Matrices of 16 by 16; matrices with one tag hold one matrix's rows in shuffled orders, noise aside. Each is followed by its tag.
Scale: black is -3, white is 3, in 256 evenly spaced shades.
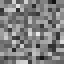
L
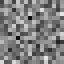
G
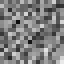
G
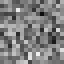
L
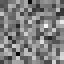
G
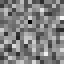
G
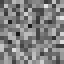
G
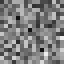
G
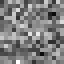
L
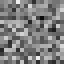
L
